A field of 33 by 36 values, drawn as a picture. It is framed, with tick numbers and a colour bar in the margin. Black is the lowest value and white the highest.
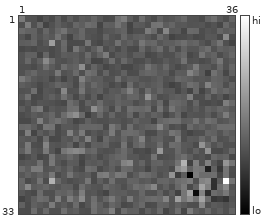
Histogram: skewed, a long tail of high values. Roughest part: bottom right. Odd patch: rougher, in the bottom right. Stripes: none. Mirror symmetry: none.
